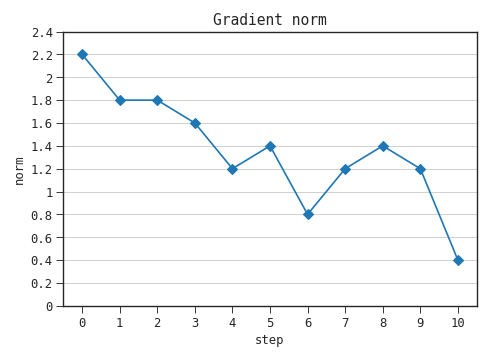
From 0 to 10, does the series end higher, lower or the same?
lower
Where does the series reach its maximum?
0
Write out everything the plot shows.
Title: Gradient norm
x-axis: step, ticks 0 1 2 3 4 5 6 7 8 9 10
y-axis: norm, ticks 0 0.2 0.4 0.6 0.8 1 1.2 1.4 1.6 1.8 2 2.2 2.4
Values:
2.2 1.8 1.8 1.6 1.2 1.4 0.8 1.2 1.4 1.2 0.4
